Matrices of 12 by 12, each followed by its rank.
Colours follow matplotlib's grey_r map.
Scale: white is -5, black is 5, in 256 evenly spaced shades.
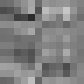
two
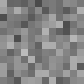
full rank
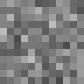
full rank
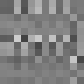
two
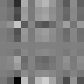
one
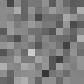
full rank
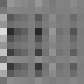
one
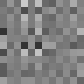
two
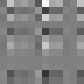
one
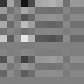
one
